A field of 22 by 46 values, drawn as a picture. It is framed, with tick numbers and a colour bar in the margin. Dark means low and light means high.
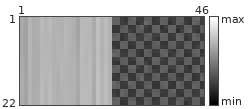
The table splits into one row of 2 panels. Panel 1,1: high, streaked downward, faint in contrast. Panel 1,2: low, checkered.
